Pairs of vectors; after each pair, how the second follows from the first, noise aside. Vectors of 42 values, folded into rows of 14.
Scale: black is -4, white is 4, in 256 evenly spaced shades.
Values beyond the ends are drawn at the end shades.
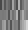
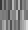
copied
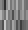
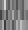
negated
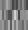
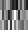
scaled up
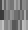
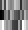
scaled up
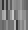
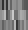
copied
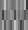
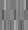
shrunk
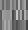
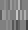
partly zeroed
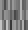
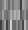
negated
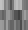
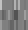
partly zeroed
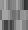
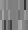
partly zeroed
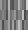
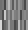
reversed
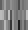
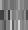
negated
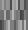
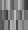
reversed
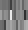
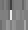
partly zeroed
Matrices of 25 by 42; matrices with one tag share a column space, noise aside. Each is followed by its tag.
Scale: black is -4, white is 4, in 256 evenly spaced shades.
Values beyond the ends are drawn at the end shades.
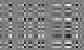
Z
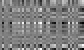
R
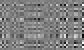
Z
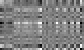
R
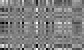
R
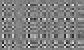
Z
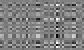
Z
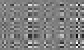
Z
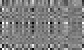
R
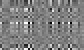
R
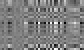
R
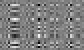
Z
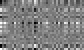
R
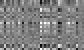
R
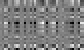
R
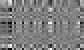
R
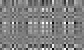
R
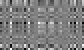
R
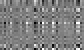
R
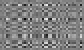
Z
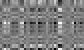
R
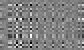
Z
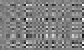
Z
